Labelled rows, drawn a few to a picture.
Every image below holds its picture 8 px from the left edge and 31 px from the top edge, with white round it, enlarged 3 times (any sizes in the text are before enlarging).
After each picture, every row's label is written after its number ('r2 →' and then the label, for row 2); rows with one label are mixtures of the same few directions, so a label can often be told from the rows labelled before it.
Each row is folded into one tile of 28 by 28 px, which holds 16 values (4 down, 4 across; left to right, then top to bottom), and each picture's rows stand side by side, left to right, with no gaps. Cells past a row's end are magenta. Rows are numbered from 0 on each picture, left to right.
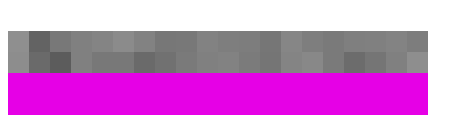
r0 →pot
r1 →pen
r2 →pot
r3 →pot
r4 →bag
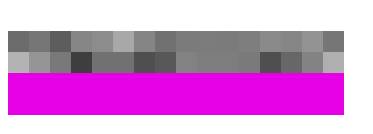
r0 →bag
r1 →pen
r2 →bag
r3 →bag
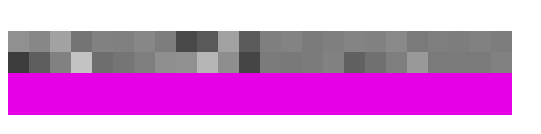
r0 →bag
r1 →bag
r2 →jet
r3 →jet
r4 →bag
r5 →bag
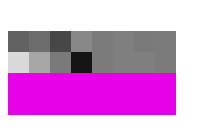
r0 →bag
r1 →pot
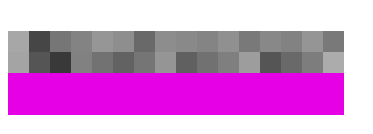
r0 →pot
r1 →jet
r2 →bag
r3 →bag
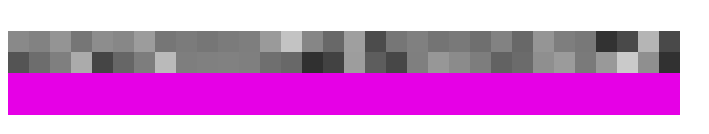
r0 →bag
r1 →bag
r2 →pen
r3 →pen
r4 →pot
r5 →bag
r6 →pot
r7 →jet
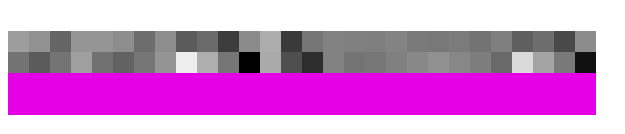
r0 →jet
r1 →jet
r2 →bag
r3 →pot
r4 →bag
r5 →bag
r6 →bag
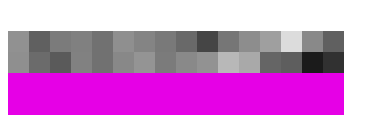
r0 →pot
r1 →pot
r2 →pen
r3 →pen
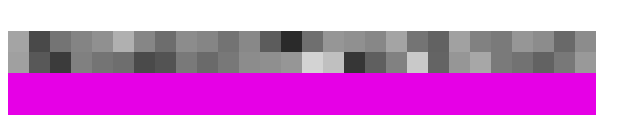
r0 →pot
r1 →pen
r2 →jet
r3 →pen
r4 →bag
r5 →pot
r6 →jet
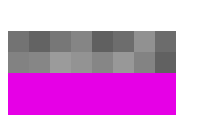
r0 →pen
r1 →jet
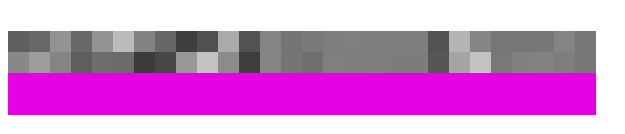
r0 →jet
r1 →pen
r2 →jet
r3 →pot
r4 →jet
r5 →pot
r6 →jet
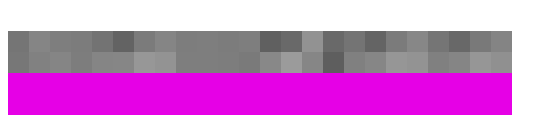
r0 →pot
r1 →pen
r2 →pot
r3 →jet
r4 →pen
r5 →pen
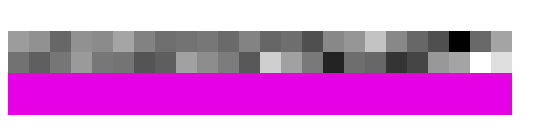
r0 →jet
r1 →pen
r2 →bag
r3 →bag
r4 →pen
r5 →pen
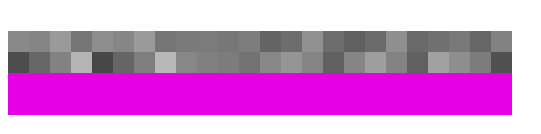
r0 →bag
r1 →bag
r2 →bag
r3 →jet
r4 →jet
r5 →bag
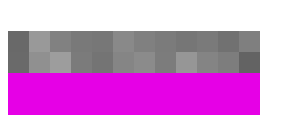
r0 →pot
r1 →pot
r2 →bag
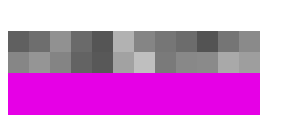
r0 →jet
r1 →pot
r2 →pen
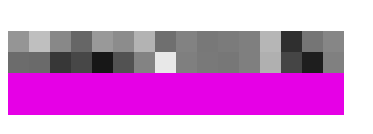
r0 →pen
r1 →bag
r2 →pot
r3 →pot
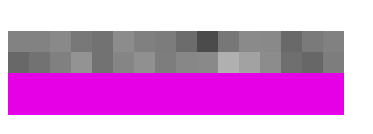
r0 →bag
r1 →pot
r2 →pen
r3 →pot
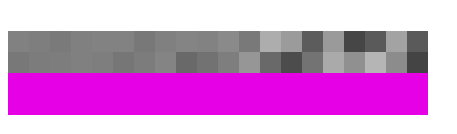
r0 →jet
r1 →jet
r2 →bag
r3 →jet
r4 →jet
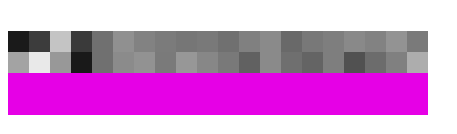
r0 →jet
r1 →pot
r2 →bag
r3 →pot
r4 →bag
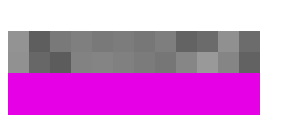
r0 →pot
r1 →bag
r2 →jet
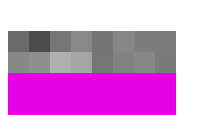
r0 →pen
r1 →pot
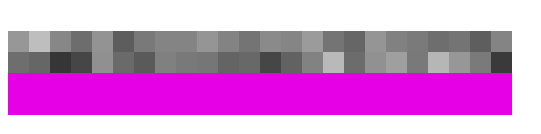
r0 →pen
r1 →pot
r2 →pen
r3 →bag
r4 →pot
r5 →bag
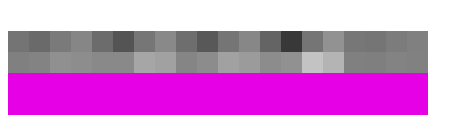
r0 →pen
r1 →pen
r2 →pen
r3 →pen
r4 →pen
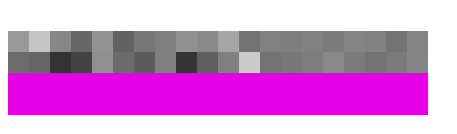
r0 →pen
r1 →pot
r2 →bag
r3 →bag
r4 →jet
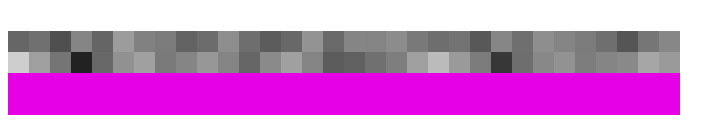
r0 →bag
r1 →pot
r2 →jet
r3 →jet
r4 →bag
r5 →bag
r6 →pot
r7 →pen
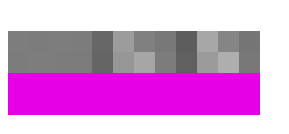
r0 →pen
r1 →pot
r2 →pot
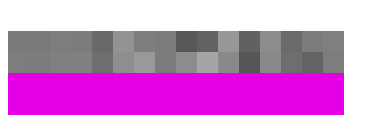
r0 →pen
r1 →pot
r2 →jet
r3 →pot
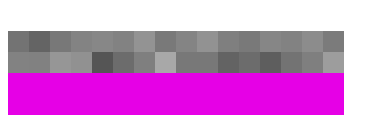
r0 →pen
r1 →bag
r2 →pen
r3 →bag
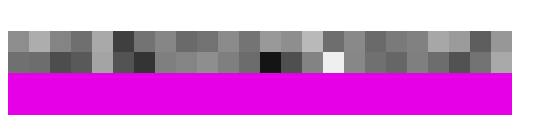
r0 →pen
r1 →pot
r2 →jet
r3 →bag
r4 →pot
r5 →jet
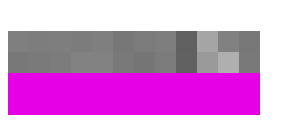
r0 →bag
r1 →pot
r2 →pot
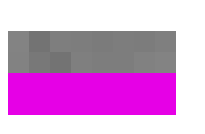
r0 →pot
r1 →pen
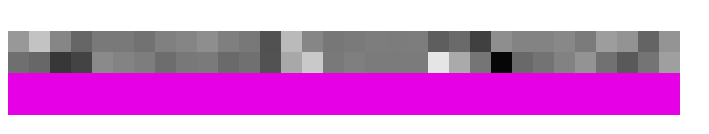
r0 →pen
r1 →bag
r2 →pen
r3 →pot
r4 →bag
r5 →bag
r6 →bag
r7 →jet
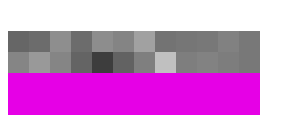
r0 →jet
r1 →bag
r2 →jet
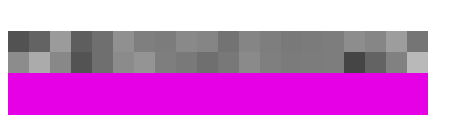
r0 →jet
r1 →pot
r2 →jet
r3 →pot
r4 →bag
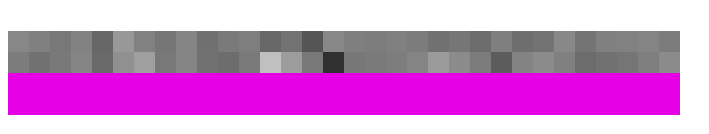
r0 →jet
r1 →pot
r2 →pot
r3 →bag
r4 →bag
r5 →bag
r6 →jet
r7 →bag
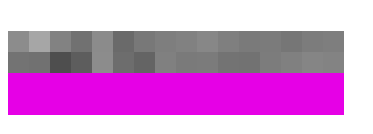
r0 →pen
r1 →pot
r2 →pen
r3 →pen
